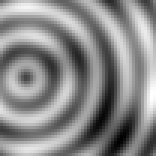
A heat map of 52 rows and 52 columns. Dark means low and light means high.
Concentric rings centre on the middle left. No lone cell stands out from its neighbours. The bottom right is the ninth with the lowest average.
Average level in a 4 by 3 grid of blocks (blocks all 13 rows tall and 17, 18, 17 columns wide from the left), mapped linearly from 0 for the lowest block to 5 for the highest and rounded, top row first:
544 / 224 / 433 / 420
